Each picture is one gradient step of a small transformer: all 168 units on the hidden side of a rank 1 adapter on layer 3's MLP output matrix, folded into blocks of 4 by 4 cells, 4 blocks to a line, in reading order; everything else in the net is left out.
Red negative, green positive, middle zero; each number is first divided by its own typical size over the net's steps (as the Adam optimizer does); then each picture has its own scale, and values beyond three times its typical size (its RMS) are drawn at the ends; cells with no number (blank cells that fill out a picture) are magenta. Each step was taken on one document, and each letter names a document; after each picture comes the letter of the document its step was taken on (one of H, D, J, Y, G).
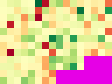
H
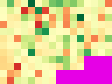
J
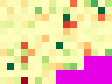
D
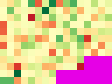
J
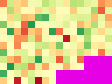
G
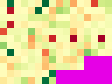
H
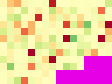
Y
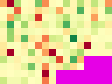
H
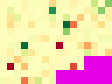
D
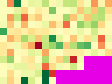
H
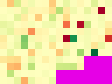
Y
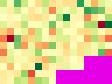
G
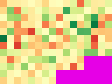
G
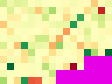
D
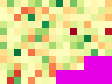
J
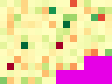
D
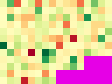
H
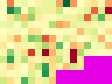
H
